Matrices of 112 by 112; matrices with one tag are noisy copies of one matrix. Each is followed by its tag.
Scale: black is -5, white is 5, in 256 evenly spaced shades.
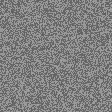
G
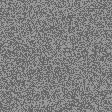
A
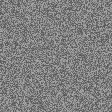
G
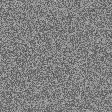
A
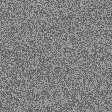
A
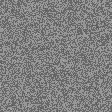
G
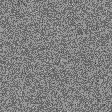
G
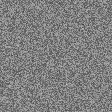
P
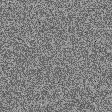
A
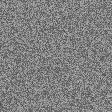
A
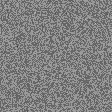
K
